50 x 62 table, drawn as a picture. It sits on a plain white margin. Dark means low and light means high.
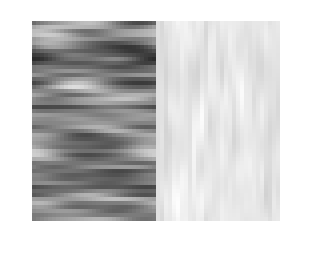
It is made of 1 by 2 panels. Panel 1,1: middling, streaked across, strong in contrast. Panel 1,2: very high, streaked downward, faint in contrast.
